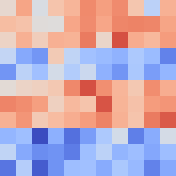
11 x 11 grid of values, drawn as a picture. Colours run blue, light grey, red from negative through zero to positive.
Ninth with the lowest average: bottom left. Grain: streaks across. Stripes: horizontal, repeating 2 times.
